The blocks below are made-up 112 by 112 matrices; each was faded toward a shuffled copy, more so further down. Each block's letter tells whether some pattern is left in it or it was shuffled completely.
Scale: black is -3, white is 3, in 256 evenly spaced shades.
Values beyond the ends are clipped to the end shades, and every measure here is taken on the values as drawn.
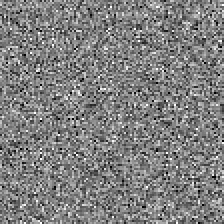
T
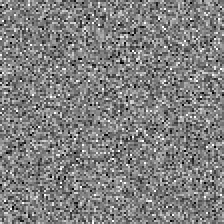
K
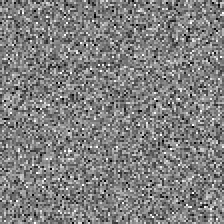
K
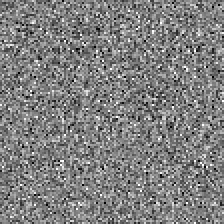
T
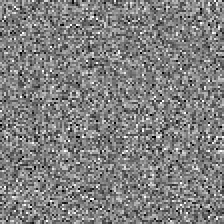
T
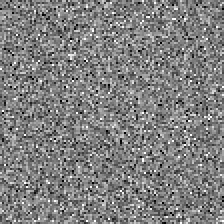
K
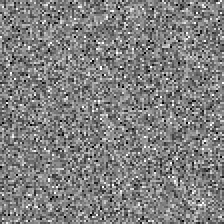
K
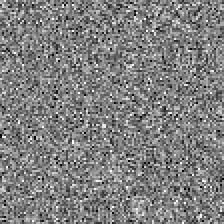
T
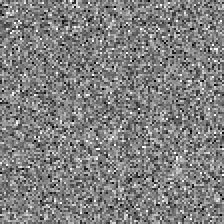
K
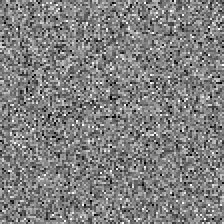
K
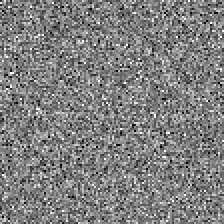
K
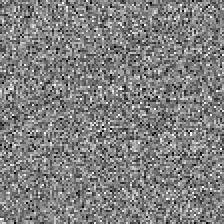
T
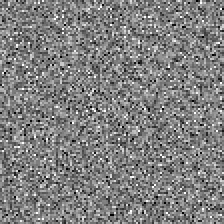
K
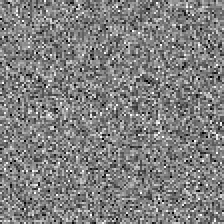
T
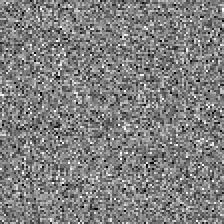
T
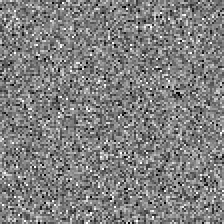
K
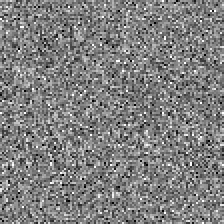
T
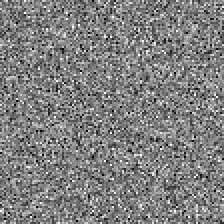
K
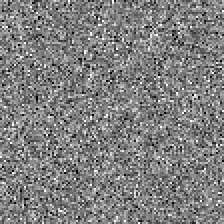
K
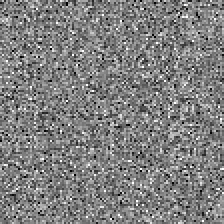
T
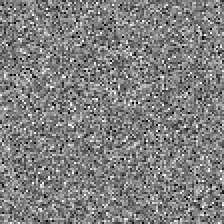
K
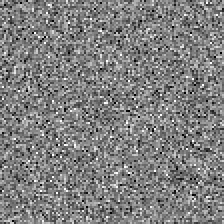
K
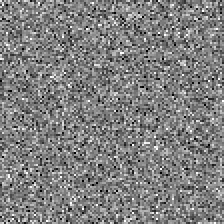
T
